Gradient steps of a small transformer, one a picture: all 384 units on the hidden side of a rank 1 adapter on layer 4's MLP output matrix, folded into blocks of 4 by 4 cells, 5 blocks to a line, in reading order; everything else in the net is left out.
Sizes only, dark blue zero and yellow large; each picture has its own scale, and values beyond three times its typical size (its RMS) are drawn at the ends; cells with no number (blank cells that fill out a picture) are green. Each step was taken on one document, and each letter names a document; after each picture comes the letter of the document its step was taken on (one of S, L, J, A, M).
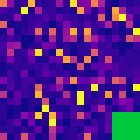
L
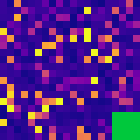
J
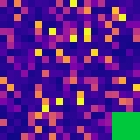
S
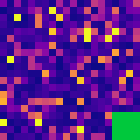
S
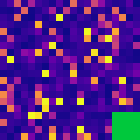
S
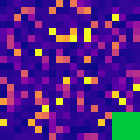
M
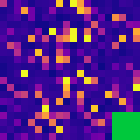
M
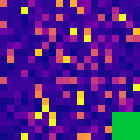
L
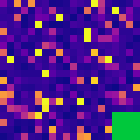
S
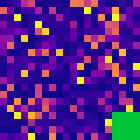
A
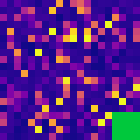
M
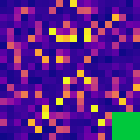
M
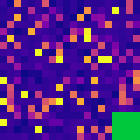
J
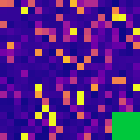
L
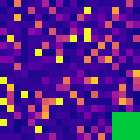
J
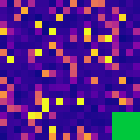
S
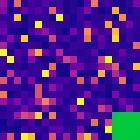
A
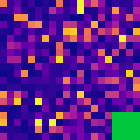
M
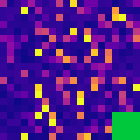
L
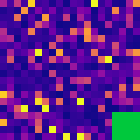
S
